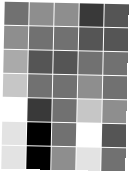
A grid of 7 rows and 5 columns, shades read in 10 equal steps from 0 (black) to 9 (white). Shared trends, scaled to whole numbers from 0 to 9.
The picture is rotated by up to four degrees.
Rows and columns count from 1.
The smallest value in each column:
4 0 3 2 3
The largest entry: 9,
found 2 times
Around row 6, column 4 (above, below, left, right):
7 8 4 3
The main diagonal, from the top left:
4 4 3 5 5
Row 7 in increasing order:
0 4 5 8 8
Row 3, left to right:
6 3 3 4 4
